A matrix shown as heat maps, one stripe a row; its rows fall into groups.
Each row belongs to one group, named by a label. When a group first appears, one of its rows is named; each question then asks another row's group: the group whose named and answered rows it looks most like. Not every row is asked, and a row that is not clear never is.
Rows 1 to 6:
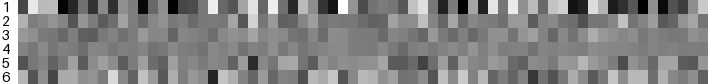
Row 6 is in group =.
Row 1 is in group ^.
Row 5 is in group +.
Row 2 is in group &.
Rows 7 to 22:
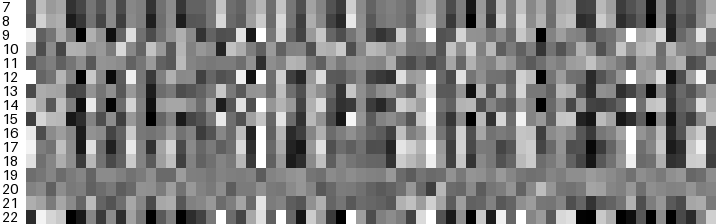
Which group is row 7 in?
^
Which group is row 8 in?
^
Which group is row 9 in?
&
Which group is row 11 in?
+
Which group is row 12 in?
&
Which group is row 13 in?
^
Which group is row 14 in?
&
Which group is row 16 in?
&
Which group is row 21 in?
&
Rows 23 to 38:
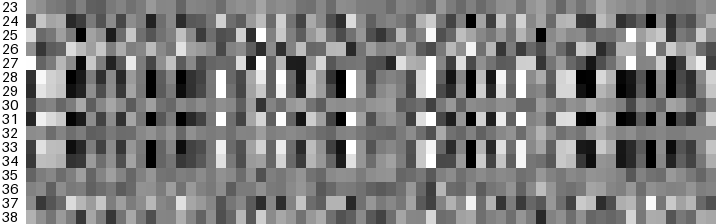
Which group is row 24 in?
^
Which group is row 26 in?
=
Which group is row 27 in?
&
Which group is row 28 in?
^
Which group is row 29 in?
^
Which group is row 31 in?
^
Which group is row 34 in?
^
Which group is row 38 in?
&
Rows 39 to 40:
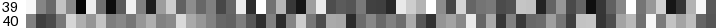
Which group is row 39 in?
&
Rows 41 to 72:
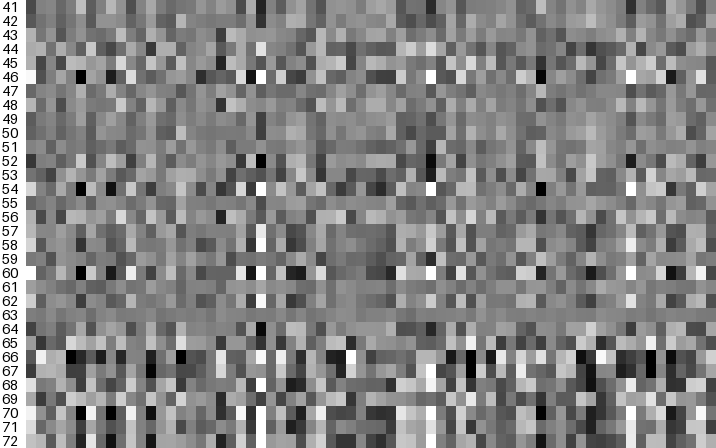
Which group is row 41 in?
+
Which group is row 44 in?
&
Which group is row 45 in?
=
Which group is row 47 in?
+
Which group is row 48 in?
=
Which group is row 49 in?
+
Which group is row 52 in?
+
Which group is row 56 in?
=
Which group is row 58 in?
&
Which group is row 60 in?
&
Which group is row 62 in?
&
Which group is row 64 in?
+
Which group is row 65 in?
=
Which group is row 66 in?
^
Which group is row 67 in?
^
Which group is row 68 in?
&
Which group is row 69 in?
=
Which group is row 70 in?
&
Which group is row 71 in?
&
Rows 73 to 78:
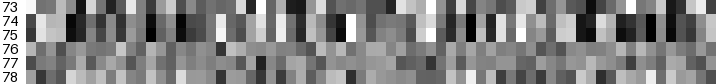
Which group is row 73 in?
&
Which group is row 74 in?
^
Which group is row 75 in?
^
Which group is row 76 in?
=
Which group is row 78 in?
=
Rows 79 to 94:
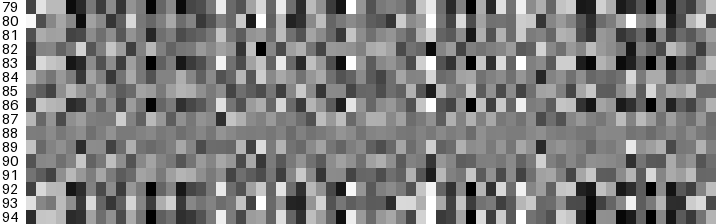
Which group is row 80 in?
&
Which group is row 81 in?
^
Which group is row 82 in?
+
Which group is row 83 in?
^
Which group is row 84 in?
&
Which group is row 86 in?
^
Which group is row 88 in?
+
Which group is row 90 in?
+
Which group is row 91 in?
=
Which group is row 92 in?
^
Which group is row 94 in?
^
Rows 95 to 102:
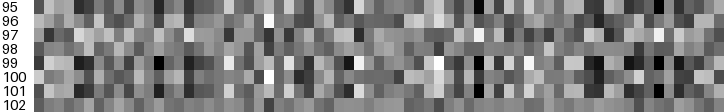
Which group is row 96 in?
&
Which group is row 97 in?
=
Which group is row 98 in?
+
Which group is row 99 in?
^
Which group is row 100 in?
&
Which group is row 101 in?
^
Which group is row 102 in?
+
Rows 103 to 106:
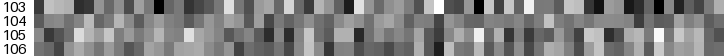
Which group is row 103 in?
^
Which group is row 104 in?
+
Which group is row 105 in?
=
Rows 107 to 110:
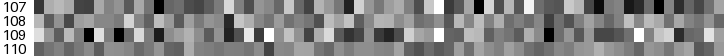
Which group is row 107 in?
^
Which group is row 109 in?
&
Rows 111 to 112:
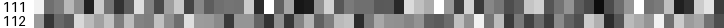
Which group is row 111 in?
&
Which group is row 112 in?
=
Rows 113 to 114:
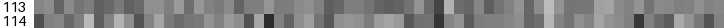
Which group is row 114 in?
+
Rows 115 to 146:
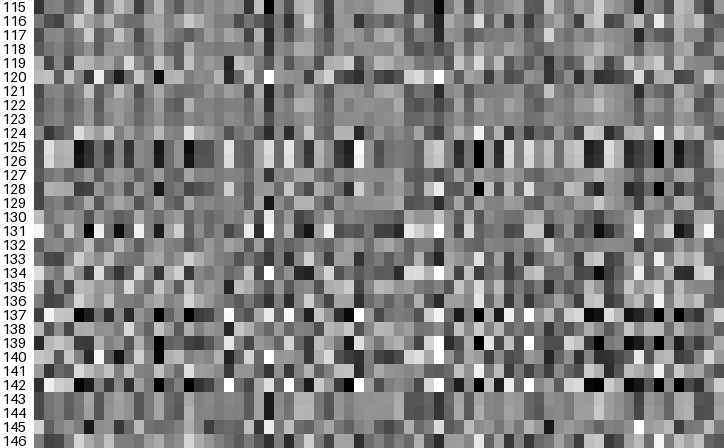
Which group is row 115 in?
+
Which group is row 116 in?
=
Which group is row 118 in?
+
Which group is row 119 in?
=
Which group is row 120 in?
&
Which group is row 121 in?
+
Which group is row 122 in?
+
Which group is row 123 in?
+
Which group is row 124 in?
=
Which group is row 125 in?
^
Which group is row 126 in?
^
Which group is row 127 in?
+
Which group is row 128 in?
^
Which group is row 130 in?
&
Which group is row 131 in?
&
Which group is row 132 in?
+
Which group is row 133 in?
=
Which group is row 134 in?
&
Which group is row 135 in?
=
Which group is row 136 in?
=
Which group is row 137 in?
^
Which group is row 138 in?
=
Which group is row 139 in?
^
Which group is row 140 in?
&
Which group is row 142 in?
^
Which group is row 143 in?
+
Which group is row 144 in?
+
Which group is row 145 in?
&
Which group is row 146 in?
=
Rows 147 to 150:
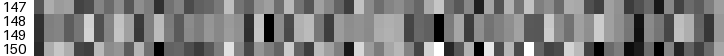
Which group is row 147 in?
^
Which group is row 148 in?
+
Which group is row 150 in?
^
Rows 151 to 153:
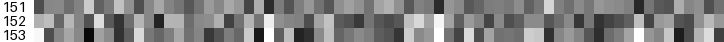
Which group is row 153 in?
&
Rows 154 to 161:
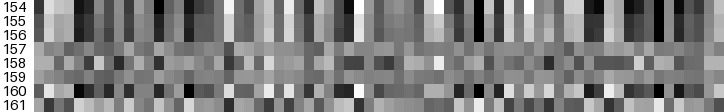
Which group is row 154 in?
^
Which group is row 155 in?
^
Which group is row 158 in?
&
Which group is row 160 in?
^
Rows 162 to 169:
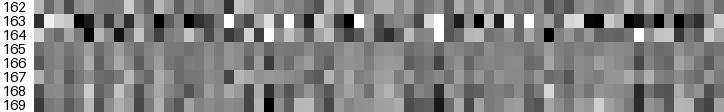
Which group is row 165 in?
+
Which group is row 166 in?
+
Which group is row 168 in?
+
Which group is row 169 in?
+
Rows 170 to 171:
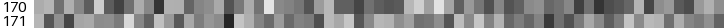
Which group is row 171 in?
=
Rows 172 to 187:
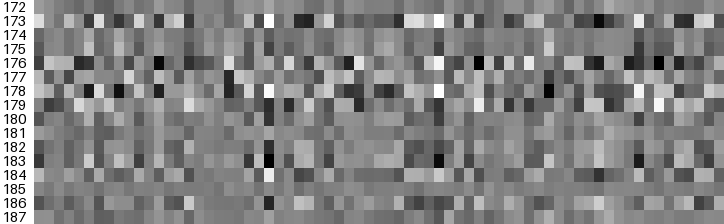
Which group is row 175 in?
+
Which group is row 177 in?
=
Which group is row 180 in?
+
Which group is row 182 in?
+
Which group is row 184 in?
&
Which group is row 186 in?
+
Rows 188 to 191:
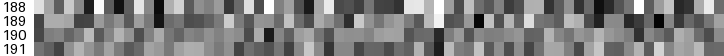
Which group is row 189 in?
^
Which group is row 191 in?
=
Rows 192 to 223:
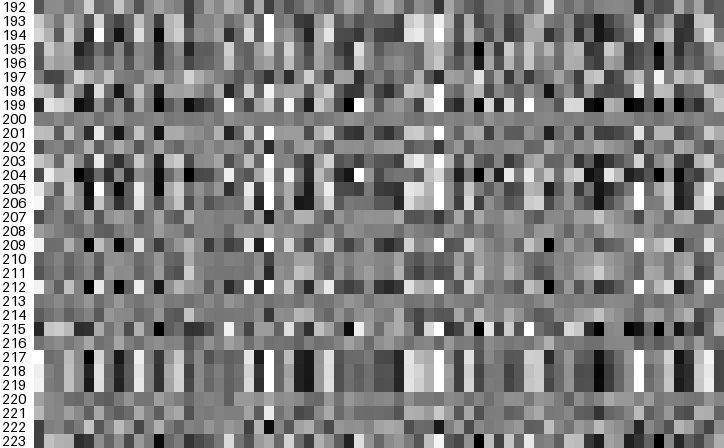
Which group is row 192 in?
+
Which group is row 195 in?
^
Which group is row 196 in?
^
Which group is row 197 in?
=
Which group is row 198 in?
&
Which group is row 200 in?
+
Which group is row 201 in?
&
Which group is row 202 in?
+
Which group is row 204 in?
^
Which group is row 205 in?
&
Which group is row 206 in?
&
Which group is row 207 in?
+
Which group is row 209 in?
&
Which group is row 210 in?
+
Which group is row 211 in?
+
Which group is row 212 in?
&
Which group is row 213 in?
+
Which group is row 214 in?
+
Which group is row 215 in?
^
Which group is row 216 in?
+
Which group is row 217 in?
&
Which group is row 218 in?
&
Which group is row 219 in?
&
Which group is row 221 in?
&
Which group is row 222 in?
+
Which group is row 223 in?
^
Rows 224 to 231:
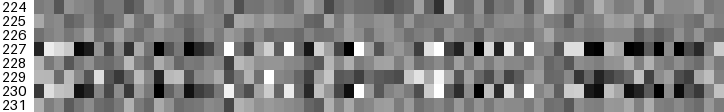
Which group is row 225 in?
=
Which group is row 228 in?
=
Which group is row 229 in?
&
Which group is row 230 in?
^
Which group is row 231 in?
=
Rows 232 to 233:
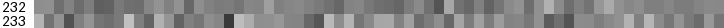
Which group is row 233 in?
=
